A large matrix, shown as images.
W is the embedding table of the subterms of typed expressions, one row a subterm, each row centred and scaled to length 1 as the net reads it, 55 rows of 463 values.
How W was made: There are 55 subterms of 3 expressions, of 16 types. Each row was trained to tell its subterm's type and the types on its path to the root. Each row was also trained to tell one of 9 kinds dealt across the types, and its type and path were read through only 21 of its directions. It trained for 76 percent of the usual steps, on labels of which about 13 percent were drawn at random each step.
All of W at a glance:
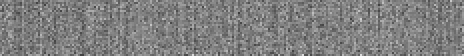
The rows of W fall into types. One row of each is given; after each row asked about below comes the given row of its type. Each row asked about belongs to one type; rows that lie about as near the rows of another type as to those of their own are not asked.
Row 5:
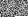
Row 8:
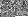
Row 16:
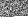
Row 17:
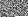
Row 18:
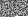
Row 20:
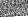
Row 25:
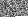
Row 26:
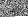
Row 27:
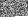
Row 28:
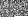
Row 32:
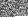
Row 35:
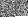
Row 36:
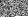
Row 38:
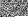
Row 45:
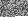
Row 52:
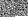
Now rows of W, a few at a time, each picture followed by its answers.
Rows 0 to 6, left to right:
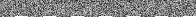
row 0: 36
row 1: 25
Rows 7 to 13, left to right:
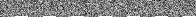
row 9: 16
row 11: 18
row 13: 32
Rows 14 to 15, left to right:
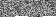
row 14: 32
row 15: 16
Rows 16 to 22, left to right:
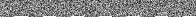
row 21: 35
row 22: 27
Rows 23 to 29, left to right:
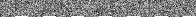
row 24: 26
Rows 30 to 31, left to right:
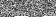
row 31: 32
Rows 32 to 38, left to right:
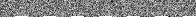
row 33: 17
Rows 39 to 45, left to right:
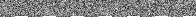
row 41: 28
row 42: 16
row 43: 17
